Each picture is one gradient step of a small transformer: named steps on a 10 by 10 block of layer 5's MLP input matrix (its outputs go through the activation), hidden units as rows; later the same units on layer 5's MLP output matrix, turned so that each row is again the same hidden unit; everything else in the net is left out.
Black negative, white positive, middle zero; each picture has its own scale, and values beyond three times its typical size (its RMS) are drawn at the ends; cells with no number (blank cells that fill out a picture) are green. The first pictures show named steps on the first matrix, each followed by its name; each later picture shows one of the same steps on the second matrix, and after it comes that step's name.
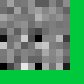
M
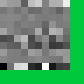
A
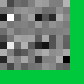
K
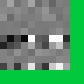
M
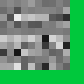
K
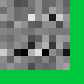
K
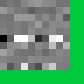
M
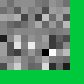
K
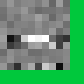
M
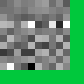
A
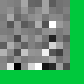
A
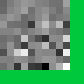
A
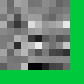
A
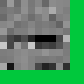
M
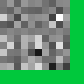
K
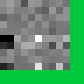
M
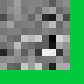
K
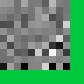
A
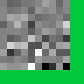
A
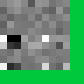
M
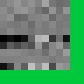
M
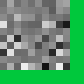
A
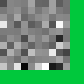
A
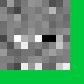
M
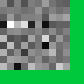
A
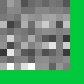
A
